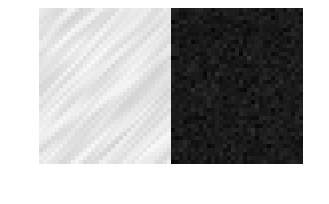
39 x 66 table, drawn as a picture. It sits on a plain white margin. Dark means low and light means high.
The table splits into one row of 2 panels. Panel 1,1: very high, slanting up to the right, faint in contrast. Panel 1,2: very low, fine-grained, faint in contrast.
